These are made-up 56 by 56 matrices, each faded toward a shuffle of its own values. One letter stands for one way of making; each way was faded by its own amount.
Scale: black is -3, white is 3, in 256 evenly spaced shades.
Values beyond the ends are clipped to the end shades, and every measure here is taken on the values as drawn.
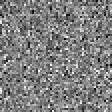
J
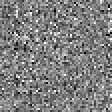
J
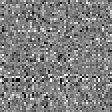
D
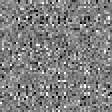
D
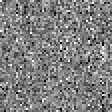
J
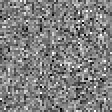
J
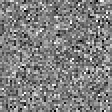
J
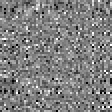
D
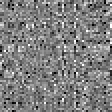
D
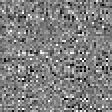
D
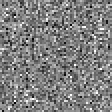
J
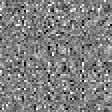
D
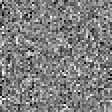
J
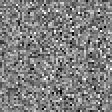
J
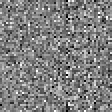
J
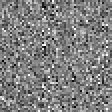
J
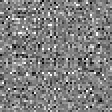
D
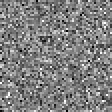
J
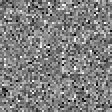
J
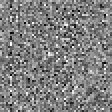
J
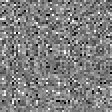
D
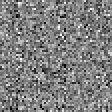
J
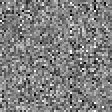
J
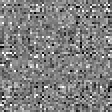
D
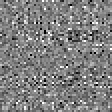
D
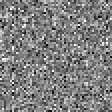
J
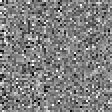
J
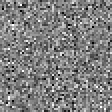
J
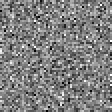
J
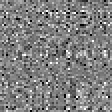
D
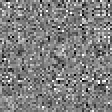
D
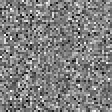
J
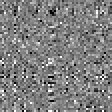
D
